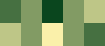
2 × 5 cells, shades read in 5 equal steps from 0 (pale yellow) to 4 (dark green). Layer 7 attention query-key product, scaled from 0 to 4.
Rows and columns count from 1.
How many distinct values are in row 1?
4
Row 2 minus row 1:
-2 0 -4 0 2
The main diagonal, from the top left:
3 2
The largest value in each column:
3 2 4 2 3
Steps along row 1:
down up down down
